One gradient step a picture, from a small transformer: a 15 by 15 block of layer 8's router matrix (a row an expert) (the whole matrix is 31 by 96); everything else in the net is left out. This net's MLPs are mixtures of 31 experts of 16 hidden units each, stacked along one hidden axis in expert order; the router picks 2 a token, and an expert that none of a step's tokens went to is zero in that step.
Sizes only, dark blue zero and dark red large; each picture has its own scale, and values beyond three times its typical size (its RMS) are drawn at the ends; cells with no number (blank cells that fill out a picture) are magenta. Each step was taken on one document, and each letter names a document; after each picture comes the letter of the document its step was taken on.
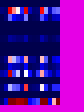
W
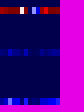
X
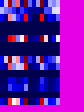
W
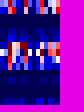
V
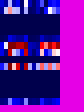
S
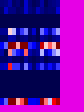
S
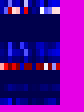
S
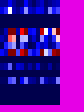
V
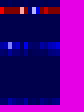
X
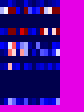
V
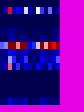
V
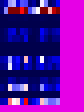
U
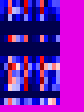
W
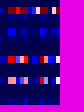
U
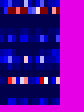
U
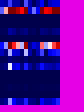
S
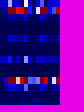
U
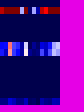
X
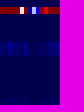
X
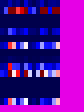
S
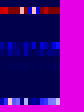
X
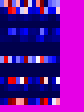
U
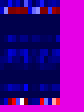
W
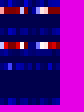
S
